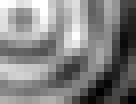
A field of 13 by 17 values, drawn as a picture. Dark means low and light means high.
Ninth with the lowest average: bottom right. Rings: centred on the top left. Lone odd cells: none. Slope: up to the top left. Odd rows or columns: none. Grain: blotchy.
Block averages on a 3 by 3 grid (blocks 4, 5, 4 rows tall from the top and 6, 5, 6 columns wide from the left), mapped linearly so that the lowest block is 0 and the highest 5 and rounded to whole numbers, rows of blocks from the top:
5 4 2 / 3 3 1 / 3 2 0
